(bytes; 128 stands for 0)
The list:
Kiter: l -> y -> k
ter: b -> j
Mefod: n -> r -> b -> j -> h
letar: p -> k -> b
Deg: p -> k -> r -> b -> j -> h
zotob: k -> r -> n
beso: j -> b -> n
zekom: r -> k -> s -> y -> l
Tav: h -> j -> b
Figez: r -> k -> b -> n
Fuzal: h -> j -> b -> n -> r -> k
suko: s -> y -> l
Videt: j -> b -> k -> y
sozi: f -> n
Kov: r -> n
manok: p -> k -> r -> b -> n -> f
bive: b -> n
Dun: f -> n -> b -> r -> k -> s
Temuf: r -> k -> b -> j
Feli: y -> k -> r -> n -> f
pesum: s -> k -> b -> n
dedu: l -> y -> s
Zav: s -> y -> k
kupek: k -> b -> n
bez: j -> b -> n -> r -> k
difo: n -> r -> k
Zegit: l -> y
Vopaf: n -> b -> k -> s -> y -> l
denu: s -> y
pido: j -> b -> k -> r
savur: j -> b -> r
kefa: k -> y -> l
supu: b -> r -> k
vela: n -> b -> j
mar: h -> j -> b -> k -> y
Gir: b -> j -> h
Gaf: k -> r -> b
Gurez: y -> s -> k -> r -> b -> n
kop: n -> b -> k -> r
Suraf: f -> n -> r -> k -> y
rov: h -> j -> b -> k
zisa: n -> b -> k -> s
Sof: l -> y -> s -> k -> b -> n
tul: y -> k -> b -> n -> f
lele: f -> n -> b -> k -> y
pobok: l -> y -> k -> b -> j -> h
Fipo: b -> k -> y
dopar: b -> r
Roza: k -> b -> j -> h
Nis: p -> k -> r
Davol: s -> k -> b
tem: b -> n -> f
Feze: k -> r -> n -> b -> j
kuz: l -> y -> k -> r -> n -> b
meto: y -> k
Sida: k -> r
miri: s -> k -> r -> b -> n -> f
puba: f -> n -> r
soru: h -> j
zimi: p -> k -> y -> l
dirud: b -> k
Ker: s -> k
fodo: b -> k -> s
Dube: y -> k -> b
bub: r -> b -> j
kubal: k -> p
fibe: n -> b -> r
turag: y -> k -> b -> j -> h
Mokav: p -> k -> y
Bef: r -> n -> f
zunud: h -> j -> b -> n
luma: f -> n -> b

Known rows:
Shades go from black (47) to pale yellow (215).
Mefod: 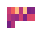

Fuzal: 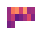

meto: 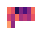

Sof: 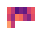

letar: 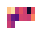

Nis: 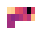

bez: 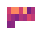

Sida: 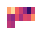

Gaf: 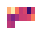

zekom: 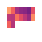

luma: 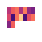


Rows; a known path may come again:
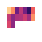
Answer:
Mokav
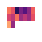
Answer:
meto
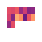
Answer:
Suraf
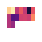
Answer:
letar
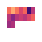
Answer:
Feze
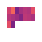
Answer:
turag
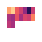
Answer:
Sida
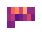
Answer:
Fuzal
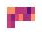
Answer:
miri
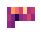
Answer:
ter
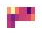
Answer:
Gaf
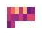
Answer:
Mefod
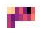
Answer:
kubal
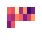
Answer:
Kov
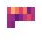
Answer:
pido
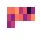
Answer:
difo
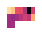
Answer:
Nis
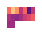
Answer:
Temuf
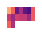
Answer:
zimi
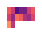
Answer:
Sof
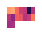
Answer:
zotob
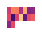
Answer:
tem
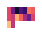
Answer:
dedu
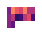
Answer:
rov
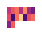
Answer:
luma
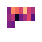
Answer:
Gir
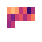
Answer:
Figez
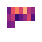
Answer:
zunud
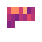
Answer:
bez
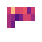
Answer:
Roza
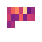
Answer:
vela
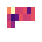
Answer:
dirud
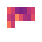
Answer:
kuz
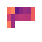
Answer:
Dube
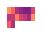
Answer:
zekom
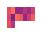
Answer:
tul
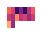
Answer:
kefa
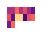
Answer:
sozi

